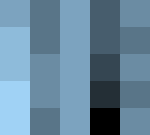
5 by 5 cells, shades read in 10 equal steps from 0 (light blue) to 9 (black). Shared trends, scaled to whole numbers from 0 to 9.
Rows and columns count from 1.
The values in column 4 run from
5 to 9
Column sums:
4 18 10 32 17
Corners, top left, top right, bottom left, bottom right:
2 3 0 3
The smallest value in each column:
0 3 2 5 3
